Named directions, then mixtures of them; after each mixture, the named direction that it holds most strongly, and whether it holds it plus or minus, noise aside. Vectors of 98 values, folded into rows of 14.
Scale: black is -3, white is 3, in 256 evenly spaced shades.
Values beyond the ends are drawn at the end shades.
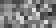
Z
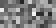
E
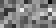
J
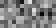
E, plus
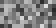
Z, plus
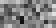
Z, minus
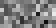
Z, minus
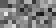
J, minus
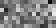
J, plus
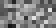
J, plus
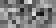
E, plus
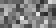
Z, plus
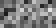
J, plus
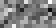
J, minus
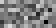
Z, minus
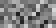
Z, minus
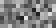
Z, minus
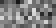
Z, plus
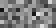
E, minus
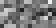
J, minus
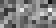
J, plus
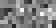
J, plus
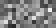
J, plus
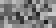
Z, minus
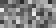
E, plus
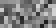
Z, minus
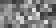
Z, plus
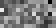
E, plus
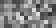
Z, plus
